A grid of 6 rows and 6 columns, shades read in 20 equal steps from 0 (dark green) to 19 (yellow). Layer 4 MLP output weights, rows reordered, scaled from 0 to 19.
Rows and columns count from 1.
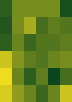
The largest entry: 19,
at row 5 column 1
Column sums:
60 55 44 37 38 44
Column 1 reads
3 2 3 16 19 17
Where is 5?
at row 2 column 4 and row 5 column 6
